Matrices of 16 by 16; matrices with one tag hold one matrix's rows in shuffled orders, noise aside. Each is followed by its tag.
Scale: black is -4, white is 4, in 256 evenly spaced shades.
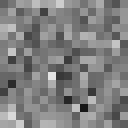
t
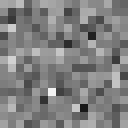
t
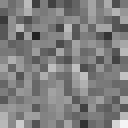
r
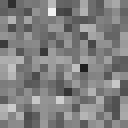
t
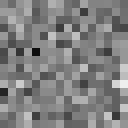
r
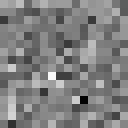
t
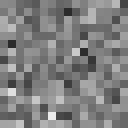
t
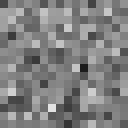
t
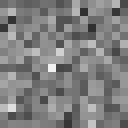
t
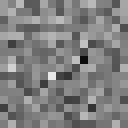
t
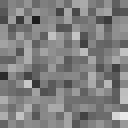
r
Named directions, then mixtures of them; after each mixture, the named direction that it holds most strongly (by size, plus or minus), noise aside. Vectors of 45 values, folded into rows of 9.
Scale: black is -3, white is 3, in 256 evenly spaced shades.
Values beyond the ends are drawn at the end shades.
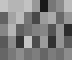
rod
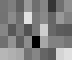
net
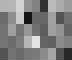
net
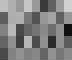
rod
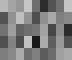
rod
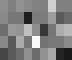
net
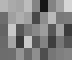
rod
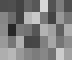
rod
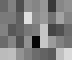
net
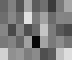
net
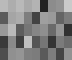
rod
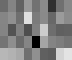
net
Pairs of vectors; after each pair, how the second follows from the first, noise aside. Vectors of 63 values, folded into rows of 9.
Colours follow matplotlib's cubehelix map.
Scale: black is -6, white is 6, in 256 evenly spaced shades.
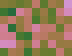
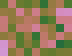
reversed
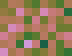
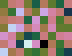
scaled up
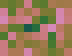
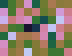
scaled up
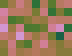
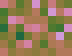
negated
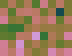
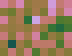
reversed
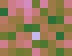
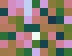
scaled up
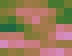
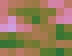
negated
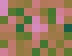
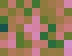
reversed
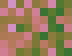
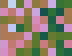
scaled up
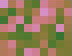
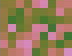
reversed
